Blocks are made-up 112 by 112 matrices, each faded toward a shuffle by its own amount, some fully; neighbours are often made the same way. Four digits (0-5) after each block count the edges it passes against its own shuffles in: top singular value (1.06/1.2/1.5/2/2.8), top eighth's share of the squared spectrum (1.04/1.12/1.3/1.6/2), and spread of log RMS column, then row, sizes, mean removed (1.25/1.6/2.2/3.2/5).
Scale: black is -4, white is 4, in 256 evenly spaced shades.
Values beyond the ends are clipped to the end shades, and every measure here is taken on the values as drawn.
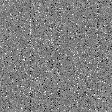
2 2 2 0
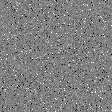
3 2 0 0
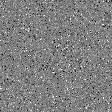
0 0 0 0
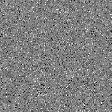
4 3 1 1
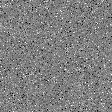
1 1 0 0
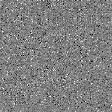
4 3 1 1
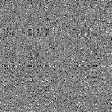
4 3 2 2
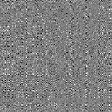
5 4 3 3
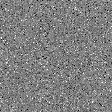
3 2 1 0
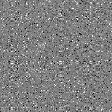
4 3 2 2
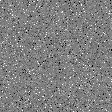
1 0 0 0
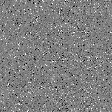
3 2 1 1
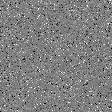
2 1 0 0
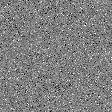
0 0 0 0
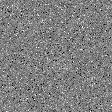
0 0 0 0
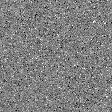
0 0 0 0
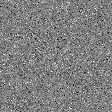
0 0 0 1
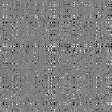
5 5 3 3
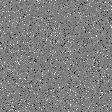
2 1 0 0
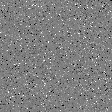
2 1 0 0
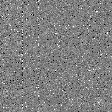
3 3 2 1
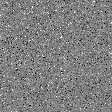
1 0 0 0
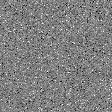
2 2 0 0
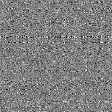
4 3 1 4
